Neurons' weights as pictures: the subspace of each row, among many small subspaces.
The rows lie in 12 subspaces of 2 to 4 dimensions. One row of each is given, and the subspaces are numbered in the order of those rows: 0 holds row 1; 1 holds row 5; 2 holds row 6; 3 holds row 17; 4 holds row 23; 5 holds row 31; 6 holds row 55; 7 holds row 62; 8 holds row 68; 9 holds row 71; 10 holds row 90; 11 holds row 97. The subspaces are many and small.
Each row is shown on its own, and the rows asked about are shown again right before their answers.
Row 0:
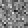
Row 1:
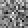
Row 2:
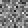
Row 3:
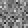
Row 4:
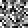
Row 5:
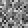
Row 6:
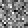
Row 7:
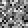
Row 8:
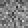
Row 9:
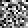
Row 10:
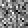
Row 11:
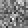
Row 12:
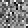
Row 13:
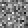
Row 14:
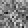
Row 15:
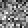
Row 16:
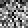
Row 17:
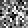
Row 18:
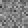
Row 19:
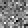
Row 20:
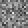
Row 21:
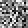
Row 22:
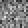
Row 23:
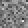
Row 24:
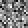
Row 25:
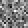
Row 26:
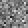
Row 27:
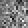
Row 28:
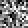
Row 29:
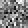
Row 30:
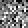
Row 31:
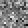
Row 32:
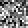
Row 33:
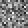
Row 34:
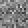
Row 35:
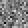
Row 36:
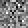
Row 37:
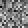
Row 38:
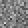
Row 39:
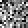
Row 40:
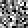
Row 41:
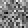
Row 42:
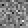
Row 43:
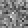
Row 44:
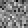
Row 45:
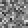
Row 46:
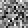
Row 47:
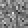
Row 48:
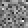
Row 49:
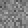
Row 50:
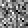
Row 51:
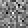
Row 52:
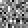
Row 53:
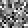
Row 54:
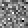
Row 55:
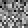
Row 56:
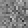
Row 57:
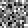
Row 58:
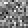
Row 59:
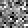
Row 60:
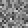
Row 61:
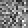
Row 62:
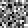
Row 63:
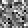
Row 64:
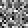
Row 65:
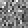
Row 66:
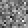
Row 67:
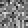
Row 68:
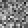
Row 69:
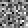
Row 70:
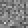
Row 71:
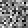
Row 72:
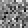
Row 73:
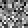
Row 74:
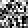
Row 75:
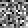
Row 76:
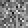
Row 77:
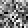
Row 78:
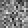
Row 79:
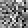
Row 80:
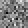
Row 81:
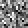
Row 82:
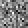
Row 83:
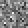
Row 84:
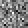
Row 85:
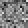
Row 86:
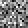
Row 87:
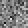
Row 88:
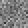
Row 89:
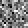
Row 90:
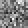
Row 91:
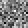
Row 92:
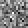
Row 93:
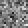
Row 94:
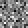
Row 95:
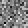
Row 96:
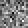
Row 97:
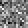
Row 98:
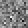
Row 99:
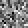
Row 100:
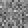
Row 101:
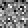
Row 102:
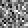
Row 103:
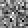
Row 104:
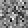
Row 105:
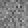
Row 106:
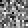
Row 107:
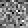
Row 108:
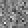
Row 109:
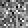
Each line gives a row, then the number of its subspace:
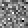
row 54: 4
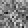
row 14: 5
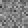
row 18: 1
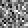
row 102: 2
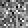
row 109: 2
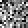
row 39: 9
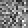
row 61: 9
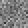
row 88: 10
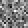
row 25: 2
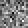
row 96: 0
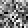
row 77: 5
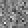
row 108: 3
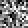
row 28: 5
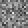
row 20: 4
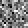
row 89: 2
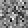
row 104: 3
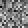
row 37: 1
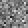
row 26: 8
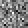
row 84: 2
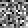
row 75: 7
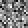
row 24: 2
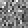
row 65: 1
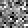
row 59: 5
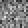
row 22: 9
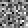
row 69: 7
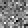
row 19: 5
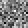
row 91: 3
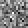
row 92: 0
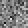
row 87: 10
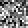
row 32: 11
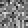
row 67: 1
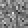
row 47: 6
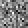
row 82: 2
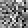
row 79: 9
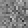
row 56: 8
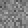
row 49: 0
